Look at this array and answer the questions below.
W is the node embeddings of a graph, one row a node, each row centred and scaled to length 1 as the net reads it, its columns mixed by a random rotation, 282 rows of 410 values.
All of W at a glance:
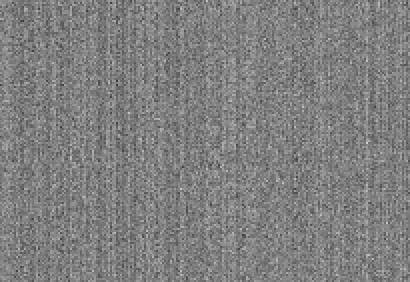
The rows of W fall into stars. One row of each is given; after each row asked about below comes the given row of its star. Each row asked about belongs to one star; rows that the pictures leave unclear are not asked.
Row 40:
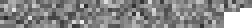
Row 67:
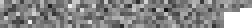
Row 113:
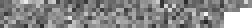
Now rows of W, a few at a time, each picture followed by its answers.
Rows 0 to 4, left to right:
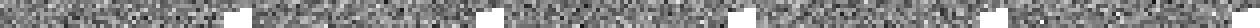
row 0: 40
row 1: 113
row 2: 113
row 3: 113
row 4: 40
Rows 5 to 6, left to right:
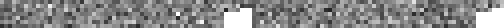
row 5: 40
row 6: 113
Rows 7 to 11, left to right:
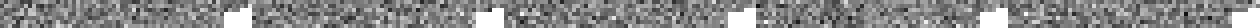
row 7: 67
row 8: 67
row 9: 67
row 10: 113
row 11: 67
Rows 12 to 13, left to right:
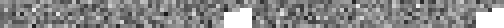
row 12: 113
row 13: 67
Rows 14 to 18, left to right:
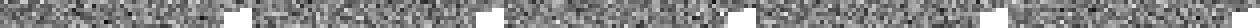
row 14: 113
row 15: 67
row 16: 40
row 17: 113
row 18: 40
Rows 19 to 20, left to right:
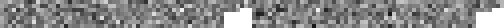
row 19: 40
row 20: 113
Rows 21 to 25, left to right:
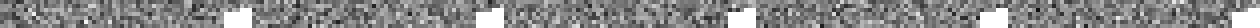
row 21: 67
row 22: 113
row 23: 113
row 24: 40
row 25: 113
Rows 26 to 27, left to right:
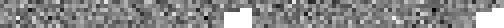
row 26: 40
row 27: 113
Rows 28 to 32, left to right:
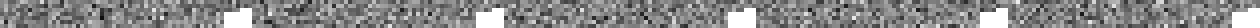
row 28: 113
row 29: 67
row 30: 67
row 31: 40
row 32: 40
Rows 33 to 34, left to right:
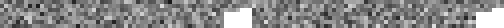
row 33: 67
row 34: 40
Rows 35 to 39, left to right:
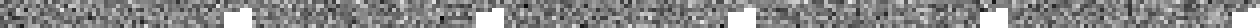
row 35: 67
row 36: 40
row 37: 67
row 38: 113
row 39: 113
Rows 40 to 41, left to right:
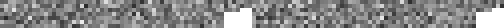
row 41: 40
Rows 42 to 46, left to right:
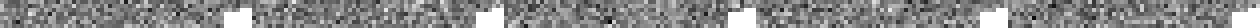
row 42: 67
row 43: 113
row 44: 113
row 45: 67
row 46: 113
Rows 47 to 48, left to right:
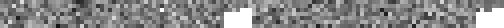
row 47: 113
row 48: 40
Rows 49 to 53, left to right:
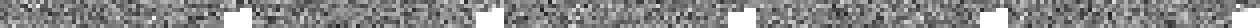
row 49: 113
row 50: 67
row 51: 67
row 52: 40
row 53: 113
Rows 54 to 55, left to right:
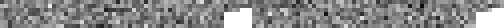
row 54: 40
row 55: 67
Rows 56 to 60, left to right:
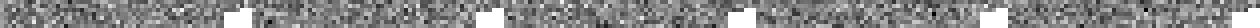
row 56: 40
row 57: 67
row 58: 40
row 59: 67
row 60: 40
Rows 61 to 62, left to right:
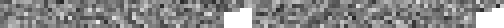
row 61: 113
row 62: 113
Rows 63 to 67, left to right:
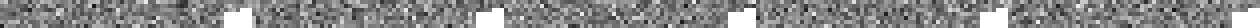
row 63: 113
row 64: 40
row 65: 40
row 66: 113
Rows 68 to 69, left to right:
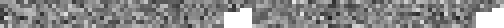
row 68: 67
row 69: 113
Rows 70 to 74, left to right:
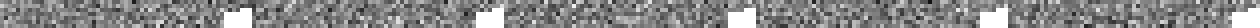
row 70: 40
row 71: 113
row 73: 67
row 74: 113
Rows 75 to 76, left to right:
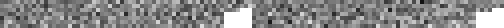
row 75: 113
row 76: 67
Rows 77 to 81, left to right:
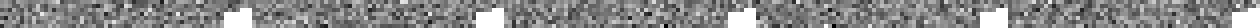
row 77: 40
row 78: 40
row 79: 40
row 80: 113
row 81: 113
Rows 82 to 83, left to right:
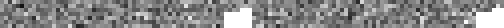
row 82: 67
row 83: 67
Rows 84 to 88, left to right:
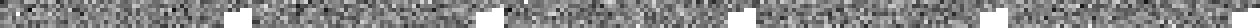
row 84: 113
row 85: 113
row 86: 40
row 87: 113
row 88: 40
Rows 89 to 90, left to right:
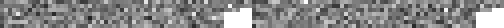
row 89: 113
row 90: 113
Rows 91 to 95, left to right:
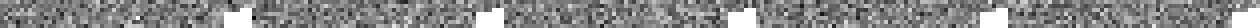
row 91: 67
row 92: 67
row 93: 40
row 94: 113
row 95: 113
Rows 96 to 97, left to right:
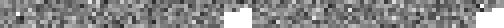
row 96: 67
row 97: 113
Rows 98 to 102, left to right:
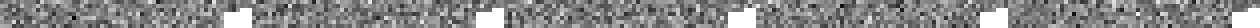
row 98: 40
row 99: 113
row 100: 113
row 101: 40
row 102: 40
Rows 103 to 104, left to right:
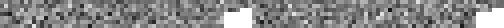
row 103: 67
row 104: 40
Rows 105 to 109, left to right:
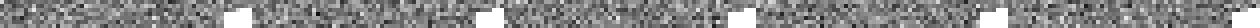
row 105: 67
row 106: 40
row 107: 40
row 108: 40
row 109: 113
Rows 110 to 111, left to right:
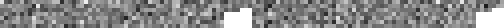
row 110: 40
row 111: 67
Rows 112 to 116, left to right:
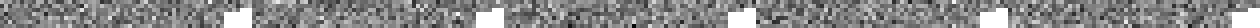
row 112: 67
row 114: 40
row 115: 67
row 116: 113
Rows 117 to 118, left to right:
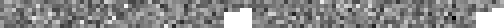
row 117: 40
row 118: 67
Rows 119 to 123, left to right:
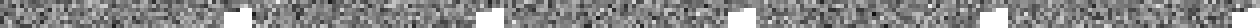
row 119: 67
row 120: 113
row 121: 113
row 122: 40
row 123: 113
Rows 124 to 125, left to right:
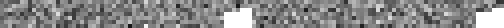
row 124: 113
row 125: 40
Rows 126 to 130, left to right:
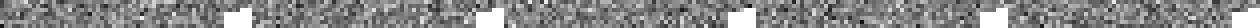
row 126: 113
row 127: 113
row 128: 113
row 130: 40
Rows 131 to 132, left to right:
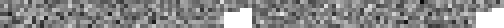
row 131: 67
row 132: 67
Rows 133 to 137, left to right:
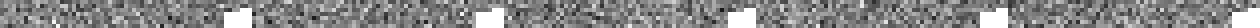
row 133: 40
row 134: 67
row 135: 113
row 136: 40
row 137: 113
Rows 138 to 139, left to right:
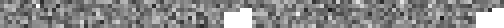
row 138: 40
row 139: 40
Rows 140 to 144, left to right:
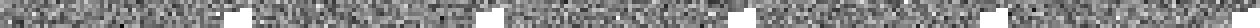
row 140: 67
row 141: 113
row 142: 40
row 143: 40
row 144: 67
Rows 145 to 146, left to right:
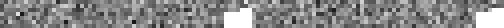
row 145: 113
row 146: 40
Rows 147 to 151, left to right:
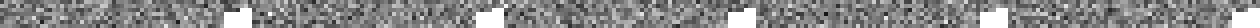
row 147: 40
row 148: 67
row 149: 40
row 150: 67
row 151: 67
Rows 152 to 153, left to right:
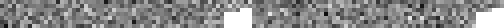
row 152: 67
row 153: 67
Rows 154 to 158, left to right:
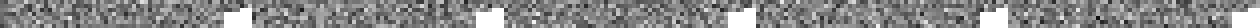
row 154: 113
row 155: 67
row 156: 67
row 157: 113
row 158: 67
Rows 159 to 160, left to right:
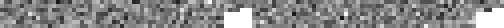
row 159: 67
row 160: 67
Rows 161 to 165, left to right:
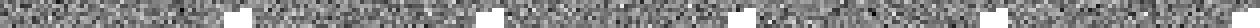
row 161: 67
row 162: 40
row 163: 67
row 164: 40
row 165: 40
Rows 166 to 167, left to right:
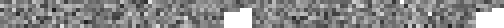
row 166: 40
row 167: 40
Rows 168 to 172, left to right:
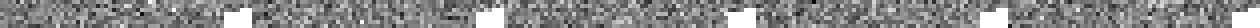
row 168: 40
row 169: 113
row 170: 40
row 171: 67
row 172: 113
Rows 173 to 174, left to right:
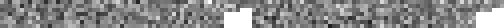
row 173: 67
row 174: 67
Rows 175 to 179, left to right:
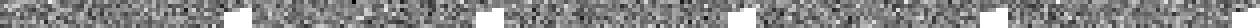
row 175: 113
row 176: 67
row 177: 113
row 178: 40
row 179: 113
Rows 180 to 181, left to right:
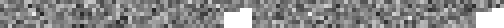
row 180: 67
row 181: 113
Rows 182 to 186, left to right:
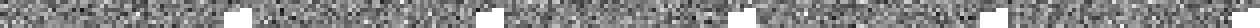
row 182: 40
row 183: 40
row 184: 113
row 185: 40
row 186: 113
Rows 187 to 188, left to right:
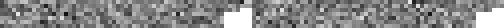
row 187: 113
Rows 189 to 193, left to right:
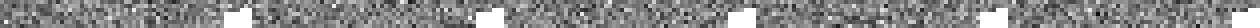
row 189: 67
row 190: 40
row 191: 40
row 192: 67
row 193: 67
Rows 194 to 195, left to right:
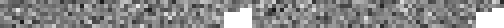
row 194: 67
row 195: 40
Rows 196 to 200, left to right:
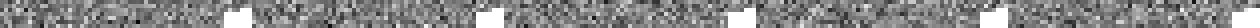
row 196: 67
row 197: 113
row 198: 67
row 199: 113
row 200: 40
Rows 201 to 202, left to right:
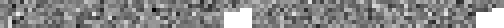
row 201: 67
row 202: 40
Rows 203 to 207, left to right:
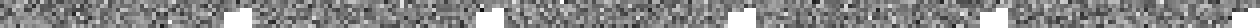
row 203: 113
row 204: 40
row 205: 40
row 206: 113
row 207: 40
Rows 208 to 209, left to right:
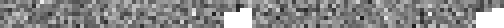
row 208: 113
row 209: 40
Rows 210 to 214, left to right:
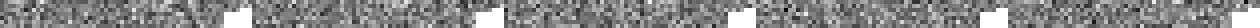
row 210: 113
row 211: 113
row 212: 113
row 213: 40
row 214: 113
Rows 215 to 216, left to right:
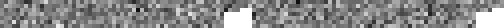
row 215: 40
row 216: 67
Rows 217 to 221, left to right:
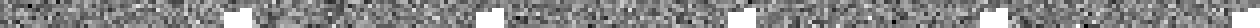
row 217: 67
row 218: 40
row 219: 67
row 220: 40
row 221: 67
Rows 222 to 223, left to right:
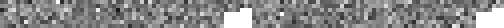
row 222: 40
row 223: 113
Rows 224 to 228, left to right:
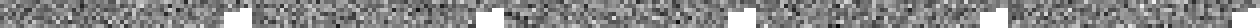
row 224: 113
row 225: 67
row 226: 67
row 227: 67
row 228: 113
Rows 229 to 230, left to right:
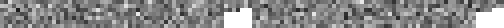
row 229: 40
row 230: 40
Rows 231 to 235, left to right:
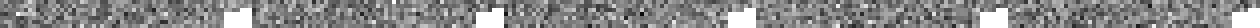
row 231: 67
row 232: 113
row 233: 113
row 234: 40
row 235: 40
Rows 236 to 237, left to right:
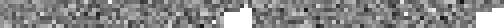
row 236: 40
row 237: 40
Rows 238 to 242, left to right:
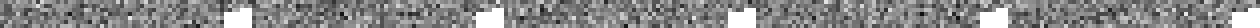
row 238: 113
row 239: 113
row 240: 67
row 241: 113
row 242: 40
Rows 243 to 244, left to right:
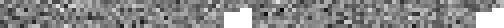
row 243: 67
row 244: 113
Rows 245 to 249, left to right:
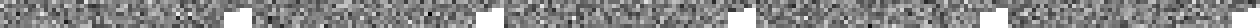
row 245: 40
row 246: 67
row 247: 113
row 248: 67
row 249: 67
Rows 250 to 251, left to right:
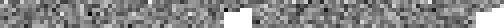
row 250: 40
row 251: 113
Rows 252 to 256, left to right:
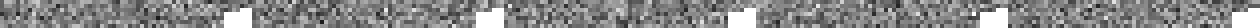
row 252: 40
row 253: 113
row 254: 67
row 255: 40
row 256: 40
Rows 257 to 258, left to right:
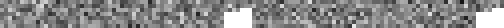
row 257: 113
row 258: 40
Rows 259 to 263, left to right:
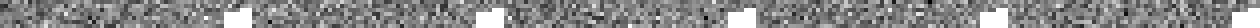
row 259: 67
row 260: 67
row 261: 67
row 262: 67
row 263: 40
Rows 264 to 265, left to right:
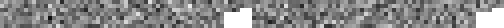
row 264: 40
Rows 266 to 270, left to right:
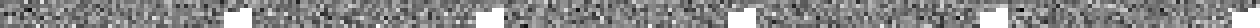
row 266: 113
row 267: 67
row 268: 113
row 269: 67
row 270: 67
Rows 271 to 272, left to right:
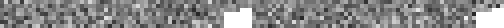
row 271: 67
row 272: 113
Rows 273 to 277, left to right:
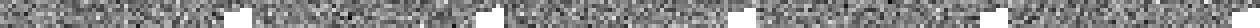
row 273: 40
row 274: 67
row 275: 67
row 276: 40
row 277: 40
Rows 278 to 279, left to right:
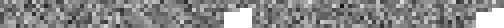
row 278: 113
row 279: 40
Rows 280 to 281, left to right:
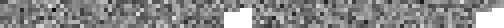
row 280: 40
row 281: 67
